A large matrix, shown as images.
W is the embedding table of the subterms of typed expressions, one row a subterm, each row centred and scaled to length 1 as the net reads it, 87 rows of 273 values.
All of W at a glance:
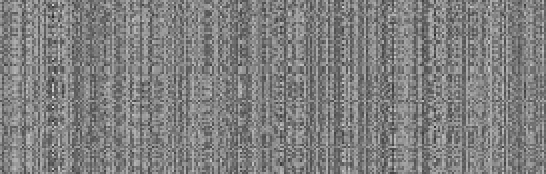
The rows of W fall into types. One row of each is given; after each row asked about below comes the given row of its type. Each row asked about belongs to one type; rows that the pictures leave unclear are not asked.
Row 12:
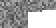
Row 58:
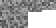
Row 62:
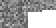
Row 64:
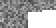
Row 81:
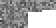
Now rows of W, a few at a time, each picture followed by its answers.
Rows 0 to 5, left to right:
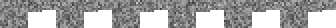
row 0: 64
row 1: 12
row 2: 62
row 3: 62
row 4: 58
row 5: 12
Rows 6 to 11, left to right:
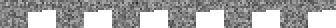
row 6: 64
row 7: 81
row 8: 81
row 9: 58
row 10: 58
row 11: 64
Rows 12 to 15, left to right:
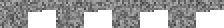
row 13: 81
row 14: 64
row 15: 64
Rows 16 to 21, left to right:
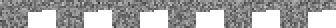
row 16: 58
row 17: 64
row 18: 12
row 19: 81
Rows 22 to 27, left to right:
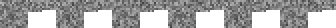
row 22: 81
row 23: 12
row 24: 64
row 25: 12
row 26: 12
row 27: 64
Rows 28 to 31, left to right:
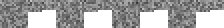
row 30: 12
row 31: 81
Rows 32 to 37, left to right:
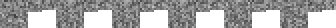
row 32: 81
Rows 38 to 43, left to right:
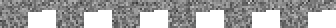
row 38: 58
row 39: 58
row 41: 62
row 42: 62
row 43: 58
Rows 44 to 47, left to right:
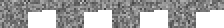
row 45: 62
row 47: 58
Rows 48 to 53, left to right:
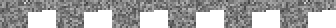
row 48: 62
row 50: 12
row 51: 58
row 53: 62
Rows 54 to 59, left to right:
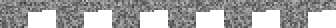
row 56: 64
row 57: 58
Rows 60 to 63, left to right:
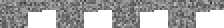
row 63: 64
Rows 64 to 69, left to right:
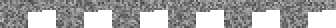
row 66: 81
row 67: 81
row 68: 58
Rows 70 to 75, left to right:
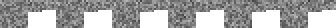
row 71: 81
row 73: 81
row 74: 64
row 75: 58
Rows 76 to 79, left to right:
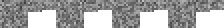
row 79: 12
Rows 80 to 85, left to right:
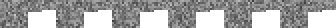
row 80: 58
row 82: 81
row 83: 12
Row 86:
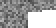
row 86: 64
